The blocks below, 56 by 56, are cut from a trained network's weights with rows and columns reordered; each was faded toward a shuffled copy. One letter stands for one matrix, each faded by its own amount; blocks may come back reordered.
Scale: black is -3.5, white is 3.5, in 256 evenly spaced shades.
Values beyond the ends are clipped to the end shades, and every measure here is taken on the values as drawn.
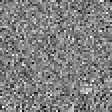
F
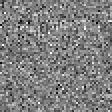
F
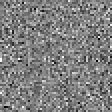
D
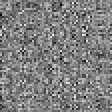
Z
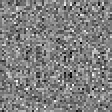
D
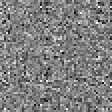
D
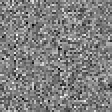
D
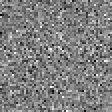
F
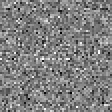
F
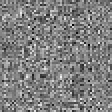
Z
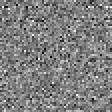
F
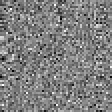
D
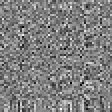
Z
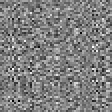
Z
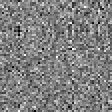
D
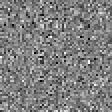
D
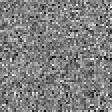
F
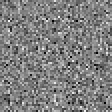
D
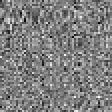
Z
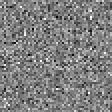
D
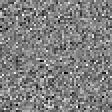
D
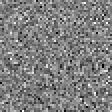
F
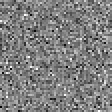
F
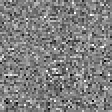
F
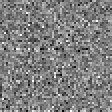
F
